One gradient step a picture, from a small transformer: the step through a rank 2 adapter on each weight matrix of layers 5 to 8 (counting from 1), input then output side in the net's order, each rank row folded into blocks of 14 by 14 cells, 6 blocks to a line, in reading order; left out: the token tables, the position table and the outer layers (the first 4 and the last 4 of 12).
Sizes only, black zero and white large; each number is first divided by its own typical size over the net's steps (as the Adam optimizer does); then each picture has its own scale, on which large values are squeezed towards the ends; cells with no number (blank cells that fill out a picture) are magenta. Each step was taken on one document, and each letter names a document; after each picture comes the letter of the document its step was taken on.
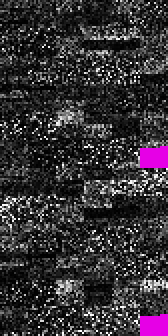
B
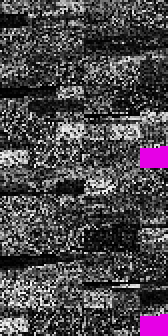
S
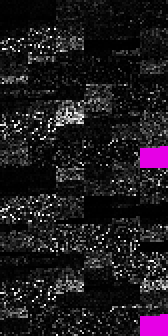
B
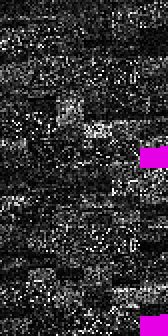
B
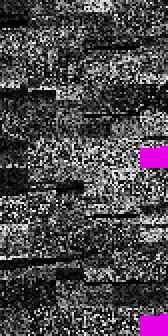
S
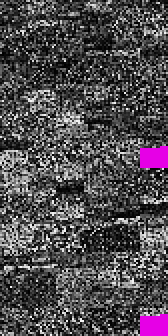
S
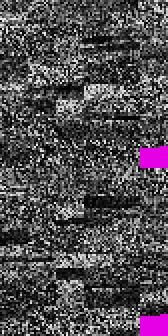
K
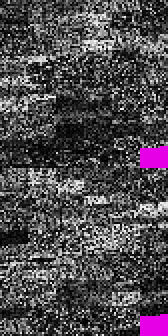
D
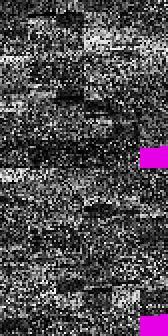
D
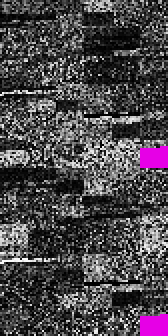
S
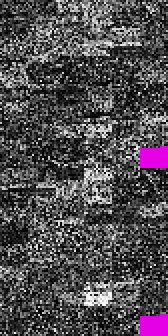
D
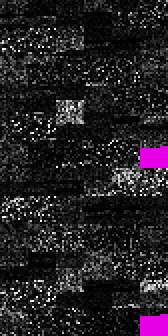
B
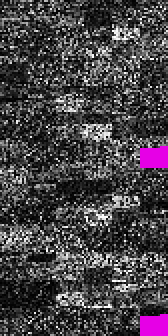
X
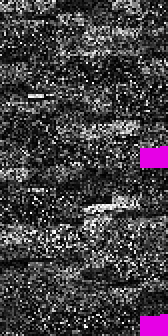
X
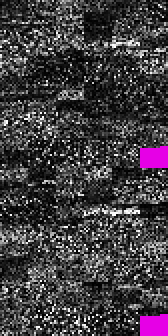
X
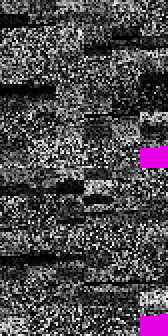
S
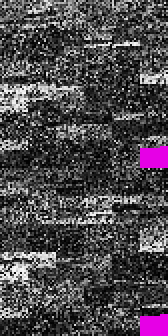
K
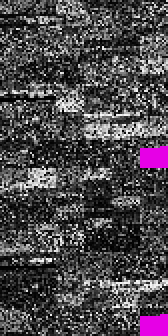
D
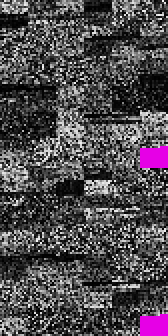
S
